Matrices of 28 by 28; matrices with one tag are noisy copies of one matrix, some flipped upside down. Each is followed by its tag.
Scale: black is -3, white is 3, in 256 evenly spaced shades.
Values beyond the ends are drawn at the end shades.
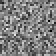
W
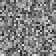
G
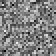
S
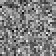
G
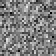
S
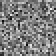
W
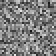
S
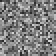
G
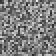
W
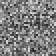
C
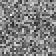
C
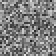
C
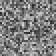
C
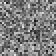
C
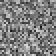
S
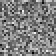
W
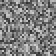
S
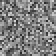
G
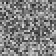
C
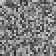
G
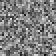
G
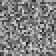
W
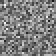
W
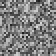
S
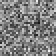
C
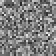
G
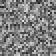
S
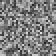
G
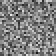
W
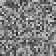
G
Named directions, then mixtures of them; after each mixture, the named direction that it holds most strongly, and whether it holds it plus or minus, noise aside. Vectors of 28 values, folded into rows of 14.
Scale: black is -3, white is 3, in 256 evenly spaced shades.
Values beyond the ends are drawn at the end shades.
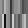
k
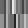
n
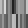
n, minus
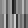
n, minus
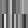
k, minus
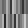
n, plus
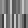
k, minus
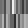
n, plus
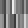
n, plus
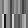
k, plus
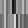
n, minus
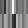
n, plus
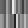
n, plus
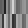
k, minus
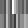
n, plus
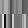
k, plus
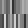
n, minus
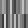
n, minus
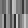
n, plus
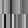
k, plus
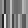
k, minus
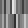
n, plus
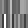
k, minus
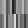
n, minus
